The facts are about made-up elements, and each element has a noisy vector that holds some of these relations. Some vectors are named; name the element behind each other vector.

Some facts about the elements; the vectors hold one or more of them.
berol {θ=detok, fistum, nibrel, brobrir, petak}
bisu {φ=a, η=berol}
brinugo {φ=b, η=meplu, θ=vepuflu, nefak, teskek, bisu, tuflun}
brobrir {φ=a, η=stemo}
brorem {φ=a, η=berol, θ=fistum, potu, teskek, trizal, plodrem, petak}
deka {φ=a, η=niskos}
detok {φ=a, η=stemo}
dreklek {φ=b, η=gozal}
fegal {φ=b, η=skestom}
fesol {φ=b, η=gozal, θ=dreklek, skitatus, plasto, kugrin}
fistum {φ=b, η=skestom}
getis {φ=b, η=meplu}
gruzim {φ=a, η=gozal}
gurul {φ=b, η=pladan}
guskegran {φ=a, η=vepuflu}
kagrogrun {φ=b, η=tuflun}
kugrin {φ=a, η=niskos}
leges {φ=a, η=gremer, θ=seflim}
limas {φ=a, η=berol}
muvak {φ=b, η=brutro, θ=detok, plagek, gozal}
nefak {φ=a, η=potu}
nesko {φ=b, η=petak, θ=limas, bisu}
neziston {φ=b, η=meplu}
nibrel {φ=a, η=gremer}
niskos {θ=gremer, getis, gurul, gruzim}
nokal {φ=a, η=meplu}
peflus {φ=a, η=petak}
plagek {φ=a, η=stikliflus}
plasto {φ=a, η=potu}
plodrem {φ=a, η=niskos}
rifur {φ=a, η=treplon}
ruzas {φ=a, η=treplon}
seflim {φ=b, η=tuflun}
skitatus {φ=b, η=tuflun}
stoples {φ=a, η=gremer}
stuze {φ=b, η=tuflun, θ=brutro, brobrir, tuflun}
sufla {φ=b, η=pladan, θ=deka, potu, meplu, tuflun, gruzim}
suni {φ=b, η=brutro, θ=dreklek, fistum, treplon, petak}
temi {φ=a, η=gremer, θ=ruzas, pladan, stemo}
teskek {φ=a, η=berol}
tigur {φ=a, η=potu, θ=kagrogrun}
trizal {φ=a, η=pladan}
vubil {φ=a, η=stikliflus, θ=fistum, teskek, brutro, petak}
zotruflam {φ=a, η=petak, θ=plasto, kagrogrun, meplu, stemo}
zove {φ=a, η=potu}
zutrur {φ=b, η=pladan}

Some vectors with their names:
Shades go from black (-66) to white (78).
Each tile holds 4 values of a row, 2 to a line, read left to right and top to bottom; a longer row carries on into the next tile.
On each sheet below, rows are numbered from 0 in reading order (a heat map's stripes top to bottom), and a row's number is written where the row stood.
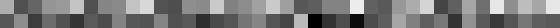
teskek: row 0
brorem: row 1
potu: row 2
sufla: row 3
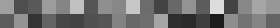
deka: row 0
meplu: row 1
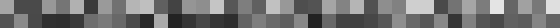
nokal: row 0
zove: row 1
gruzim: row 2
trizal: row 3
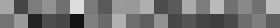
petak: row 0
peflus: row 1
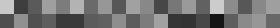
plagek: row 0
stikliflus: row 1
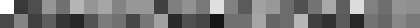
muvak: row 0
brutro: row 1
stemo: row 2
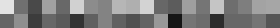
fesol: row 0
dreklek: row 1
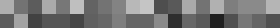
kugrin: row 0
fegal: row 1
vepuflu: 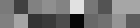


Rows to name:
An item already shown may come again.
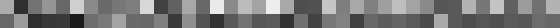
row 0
gozal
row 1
sufla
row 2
kagrogrun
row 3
ruzas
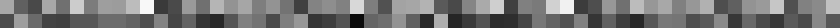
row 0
zotruflam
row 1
muvak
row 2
vepuflu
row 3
nefak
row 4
muvak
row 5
teskek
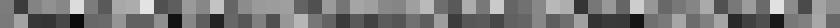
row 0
vepuflu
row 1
fistum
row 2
temi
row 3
kugrin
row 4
gozal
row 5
treplon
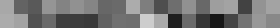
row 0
stoples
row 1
gremer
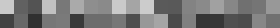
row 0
skitatus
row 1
nibrel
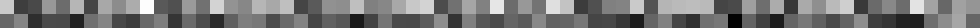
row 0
neziston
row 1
suni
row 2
nesko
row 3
trizal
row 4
brinugo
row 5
getis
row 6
berol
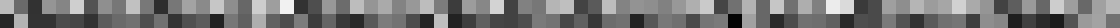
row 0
tigur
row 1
tuflun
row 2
muvak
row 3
plasto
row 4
seflim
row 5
gurul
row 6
stuze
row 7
niskos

